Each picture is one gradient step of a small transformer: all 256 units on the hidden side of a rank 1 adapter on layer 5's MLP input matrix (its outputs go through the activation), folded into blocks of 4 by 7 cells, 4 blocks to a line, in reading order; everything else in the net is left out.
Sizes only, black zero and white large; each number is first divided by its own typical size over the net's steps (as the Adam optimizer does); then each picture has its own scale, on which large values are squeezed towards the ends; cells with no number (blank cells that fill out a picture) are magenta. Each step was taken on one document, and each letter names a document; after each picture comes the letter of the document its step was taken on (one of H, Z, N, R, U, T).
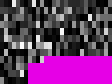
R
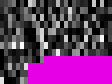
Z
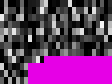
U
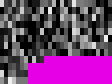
U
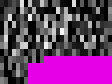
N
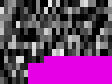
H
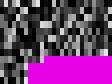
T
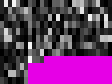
R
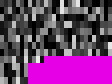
U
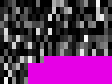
R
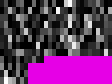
T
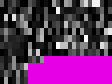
T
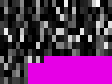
T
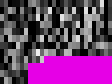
U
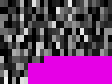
T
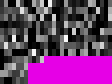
Z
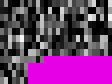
Z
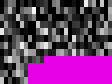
N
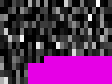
T
